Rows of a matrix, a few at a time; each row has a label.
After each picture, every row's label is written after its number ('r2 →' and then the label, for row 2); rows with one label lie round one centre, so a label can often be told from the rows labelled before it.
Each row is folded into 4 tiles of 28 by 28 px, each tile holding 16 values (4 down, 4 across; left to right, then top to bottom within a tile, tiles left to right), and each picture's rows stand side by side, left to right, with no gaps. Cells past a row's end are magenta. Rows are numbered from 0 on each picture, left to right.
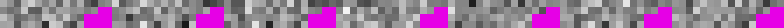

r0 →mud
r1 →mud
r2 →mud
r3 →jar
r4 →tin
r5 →mud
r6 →mud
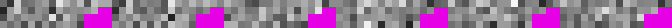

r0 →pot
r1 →pot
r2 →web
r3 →mud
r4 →mud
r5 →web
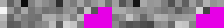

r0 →tin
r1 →tin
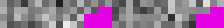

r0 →tin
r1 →pot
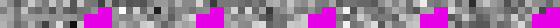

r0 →mud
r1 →jar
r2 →jar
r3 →jar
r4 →tin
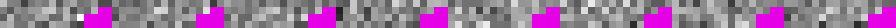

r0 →web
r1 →web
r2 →web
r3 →pot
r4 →jar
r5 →mud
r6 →tin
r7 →web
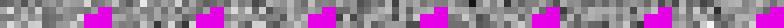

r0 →jar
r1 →mud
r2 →jar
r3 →web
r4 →tin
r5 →web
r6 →jar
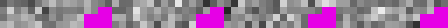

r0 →jar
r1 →mud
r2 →pot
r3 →web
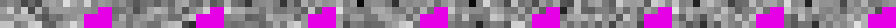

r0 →jar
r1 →web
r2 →tin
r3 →tin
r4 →tin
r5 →pot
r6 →tin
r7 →tin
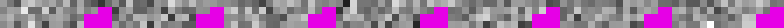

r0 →mud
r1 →pot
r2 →jar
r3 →pot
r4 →web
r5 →web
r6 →jar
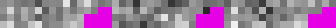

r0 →jar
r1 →tin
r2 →jar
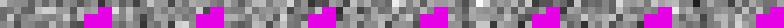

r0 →web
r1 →tin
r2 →mud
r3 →pot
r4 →mud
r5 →pot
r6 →tin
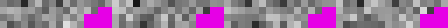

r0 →tin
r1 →tin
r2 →tin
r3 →tin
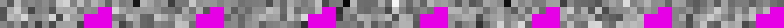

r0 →pot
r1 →tin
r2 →web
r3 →pot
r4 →tin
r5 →jar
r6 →web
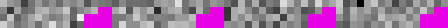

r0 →web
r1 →jar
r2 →pot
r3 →tin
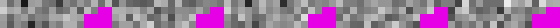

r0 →tin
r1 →jar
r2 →tin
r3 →web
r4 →pot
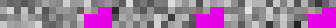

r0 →jar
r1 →pot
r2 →mud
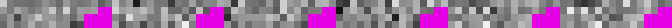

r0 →web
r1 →tin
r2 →pot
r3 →pot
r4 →jar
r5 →jar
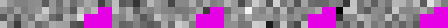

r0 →web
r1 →tin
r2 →mud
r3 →pot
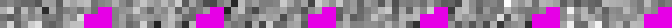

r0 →jar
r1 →mud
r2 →pot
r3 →web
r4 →pot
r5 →jar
